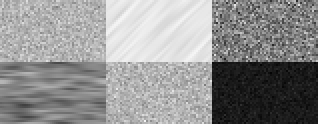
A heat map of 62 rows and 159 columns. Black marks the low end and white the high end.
It is made of 2 by 3 panels. Panel 1,1: high, fine-grained. Panel 1,2: very high, slanting up to the right, faint in contrast. Panel 1,3: middling, fine-grained, strong in contrast. Panel 2,1: middling, streaked across. Panel 2,2: high, fine-grained. Panel 2,3: very low, fine-grained, faint in contrast.
